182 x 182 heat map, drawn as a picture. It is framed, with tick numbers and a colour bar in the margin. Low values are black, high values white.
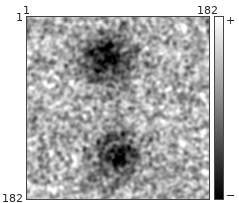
Dips: two. Average level on the scale: 60%. Lone odd cells: none. Seam: none. Slope: none.
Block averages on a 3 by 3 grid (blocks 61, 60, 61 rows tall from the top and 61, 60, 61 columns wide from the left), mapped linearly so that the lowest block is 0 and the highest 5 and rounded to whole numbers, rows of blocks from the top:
405
535
505
